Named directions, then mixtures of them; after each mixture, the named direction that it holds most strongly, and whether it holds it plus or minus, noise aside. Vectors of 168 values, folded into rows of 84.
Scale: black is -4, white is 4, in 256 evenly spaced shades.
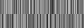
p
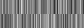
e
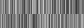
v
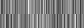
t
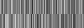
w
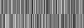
w, plus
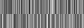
p, minus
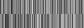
w, minus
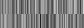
e, minus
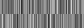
p, minus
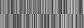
w, minus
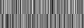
p, plus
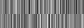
v, plus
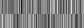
e, minus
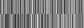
w, minus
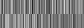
w, plus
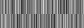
e, minus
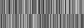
v, minus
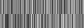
w, minus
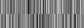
t, minus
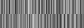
t, plus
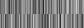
v, minus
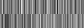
e, plus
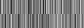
t, minus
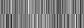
t, plus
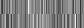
t, plus
